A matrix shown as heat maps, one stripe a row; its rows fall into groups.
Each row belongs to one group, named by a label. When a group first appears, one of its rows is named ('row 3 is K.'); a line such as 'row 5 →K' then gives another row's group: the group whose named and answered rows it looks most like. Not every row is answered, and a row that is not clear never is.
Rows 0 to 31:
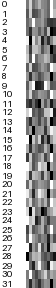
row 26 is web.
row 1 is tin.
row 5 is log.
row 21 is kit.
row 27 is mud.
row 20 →tin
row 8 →log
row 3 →log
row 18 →kit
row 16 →log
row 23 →mud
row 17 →tin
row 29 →kit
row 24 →web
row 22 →tin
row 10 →tin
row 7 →tin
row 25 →tin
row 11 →log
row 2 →web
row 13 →log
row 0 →tin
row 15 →mud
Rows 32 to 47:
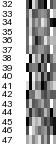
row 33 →tin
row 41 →mud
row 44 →log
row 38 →mud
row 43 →tin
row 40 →mud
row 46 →web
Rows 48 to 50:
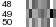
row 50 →tin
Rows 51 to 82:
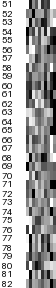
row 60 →log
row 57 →web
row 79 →log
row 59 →log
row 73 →tin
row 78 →mud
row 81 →mud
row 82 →log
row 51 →mud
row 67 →tin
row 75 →web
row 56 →web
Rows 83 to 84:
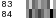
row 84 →log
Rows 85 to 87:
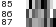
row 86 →tin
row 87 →log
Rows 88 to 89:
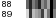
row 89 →log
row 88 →log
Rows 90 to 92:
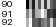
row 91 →kit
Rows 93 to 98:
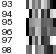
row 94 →mud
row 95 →web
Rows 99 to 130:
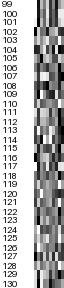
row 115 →log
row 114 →kit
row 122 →log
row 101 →mud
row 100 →mud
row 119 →tin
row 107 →log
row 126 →web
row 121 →tin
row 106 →log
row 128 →tin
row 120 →web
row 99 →mud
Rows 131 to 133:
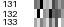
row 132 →mud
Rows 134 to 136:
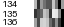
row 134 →log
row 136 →log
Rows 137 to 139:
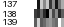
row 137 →mud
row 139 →tin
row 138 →log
